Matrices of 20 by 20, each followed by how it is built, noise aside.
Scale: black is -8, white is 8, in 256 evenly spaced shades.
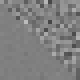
upper triangular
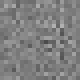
low rank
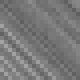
Toeplitz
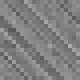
Toeplitz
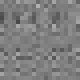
low rank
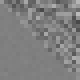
upper triangular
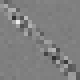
banded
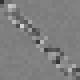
banded
